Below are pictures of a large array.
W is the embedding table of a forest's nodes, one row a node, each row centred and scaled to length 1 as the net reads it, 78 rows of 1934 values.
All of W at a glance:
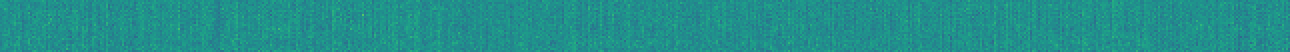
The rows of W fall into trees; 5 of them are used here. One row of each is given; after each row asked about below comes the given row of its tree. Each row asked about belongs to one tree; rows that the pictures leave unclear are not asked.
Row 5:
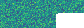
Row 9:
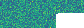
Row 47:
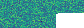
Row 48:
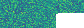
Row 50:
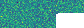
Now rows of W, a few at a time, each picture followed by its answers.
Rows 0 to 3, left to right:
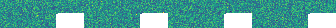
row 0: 47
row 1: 50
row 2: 5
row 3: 50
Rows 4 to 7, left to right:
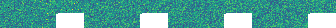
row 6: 50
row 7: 48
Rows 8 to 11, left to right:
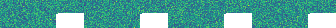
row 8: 47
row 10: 50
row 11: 47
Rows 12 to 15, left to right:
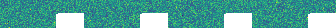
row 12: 50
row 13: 47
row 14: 47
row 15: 5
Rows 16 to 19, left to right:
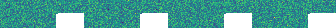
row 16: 5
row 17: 50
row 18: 47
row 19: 9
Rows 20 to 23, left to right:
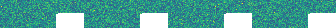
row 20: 48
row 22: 9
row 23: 5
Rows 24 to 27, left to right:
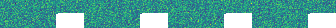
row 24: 47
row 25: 50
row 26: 50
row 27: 9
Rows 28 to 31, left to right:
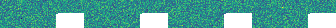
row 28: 9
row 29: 5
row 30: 50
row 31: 9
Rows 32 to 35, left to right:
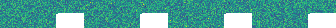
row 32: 5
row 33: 5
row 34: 9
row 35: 47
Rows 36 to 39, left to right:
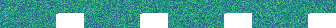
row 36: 50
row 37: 50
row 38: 5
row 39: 5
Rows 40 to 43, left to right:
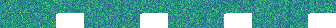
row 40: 48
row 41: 50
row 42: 5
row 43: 50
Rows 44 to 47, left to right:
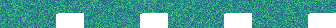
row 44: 5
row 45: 48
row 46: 5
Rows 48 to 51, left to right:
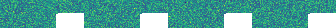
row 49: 5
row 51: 50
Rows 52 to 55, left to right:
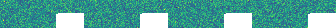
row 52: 48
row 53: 47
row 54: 47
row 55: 5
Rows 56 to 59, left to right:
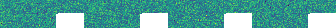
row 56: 5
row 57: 50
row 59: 47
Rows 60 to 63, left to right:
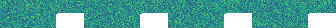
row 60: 9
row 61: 47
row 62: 48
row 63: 47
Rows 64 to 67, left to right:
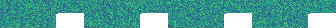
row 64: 9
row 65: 47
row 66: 47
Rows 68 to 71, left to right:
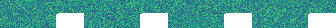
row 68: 47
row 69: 47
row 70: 48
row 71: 5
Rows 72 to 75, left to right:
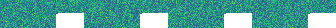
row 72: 47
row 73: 50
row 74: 50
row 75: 9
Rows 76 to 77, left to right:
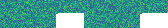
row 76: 5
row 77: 5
